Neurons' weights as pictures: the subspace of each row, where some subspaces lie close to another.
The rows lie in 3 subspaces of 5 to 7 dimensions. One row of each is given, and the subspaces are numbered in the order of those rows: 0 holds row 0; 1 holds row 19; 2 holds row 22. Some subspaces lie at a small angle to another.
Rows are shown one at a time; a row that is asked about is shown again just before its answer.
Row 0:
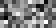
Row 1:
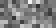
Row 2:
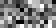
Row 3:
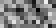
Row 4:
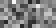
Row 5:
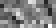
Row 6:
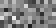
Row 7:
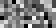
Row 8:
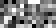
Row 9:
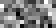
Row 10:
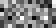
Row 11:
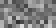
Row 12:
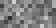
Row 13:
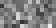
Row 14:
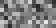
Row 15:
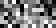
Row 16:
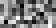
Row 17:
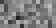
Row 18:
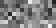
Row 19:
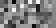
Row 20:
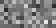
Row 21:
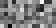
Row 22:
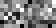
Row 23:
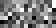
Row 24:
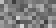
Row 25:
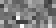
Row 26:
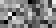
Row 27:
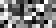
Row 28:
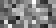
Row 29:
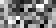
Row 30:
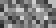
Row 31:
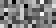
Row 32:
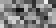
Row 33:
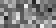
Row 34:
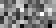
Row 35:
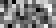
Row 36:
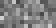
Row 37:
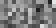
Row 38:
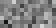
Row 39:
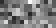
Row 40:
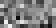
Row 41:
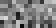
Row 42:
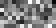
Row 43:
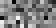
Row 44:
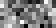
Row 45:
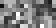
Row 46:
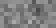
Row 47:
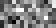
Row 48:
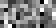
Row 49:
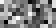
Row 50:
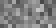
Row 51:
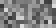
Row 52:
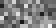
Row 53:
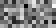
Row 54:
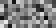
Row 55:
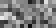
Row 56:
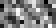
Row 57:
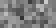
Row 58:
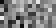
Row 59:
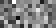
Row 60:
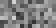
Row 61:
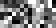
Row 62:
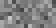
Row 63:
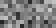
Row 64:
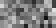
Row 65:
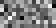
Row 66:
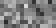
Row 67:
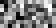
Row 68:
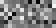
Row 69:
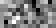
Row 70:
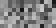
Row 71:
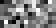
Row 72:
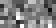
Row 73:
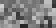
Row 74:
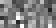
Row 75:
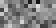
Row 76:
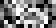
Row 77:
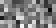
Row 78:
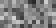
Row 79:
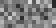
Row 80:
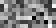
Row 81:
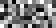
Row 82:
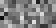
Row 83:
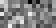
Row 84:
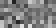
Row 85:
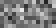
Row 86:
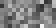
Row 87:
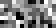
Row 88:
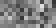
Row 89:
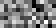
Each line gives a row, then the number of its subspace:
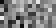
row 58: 0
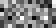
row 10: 1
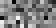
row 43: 2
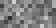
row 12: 2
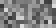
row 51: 0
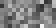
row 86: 0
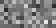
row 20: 0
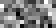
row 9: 2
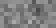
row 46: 2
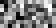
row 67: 1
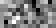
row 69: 2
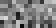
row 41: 2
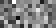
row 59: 0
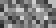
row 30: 2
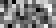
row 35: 1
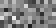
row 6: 1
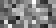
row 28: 1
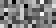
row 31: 0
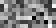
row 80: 1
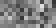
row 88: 0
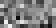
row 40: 1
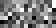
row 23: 0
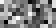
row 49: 0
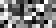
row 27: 0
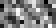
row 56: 2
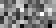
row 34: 2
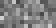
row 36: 1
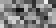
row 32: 2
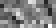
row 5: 0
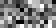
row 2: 0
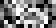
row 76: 0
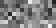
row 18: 2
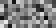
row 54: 2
